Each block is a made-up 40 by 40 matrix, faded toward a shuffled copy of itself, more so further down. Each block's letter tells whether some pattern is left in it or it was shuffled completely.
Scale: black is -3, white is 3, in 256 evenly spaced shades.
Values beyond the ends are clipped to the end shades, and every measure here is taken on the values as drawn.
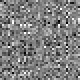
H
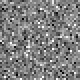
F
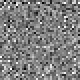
H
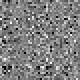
H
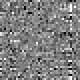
H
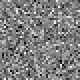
F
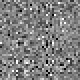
H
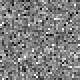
F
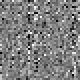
H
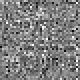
H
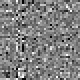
H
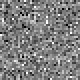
F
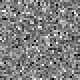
F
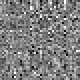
H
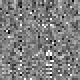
H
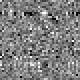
H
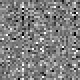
H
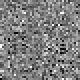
H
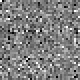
H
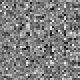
H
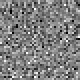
H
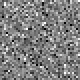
F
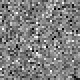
F
